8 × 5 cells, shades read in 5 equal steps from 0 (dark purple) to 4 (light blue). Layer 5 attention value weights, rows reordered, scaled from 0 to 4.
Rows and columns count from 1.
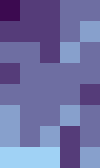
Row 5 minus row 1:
2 1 1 0 -1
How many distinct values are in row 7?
3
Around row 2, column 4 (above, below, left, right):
2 3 1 3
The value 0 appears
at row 1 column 1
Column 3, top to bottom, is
1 1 1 2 2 2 3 4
